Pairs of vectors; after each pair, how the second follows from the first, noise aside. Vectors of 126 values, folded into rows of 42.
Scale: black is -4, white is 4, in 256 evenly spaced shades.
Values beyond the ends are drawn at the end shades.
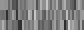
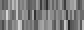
negated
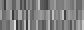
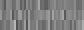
shrunk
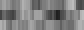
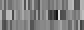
sign-scrambled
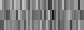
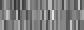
negated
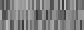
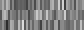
negated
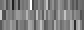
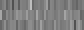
shrunk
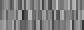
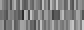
sign-scrambled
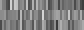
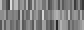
copied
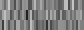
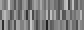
copied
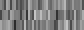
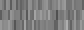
shrunk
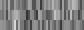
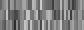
negated
